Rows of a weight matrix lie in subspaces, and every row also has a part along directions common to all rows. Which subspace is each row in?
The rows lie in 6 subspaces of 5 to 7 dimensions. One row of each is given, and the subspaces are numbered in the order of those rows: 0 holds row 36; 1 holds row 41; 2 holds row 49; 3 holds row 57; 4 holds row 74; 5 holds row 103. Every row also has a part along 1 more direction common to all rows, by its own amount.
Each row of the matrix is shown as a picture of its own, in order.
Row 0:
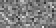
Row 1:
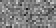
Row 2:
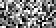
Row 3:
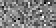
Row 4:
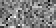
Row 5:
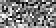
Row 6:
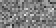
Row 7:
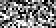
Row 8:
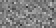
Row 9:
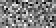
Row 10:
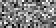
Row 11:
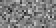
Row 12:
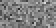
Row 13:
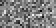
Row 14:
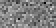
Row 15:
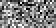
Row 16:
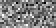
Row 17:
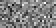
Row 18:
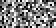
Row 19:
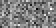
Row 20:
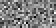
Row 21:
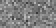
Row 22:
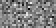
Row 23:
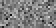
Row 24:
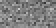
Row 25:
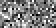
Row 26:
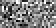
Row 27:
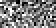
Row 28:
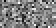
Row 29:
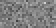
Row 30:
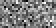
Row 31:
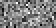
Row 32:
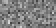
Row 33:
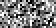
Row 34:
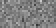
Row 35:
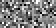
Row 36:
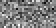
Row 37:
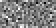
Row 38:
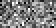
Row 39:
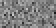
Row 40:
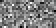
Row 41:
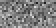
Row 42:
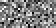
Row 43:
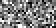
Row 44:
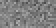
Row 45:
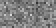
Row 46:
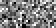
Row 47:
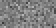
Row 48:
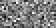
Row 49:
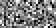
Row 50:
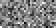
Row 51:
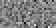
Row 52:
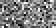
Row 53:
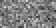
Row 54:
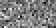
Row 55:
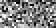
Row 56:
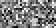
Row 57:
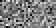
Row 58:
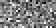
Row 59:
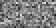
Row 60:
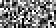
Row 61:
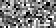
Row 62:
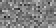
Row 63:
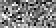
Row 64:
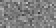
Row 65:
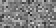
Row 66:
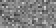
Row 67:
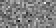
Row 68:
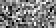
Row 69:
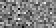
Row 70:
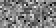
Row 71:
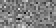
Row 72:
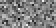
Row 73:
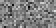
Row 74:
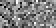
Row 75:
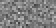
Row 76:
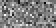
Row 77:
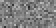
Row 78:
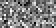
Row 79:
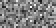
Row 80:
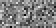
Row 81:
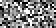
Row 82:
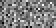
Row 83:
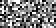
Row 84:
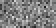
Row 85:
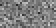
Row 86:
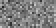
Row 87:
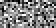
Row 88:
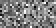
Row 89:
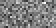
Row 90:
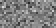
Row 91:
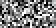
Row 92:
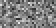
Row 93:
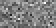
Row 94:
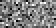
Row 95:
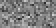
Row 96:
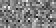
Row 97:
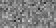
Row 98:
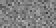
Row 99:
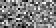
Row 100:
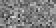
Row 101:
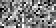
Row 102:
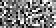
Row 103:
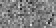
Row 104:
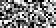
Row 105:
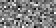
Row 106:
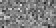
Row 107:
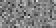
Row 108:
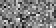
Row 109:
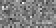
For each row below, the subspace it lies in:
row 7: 0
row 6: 0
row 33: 5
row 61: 5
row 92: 2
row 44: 2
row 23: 3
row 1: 0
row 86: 2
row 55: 2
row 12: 0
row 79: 2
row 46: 3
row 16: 1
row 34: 2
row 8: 1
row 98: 3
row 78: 3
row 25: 0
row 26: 0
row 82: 2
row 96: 5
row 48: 2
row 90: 2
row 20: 4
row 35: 0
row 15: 0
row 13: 2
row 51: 2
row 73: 5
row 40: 5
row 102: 2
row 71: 4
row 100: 3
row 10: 0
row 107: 4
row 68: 1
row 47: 1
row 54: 0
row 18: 2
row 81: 1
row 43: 4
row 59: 1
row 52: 3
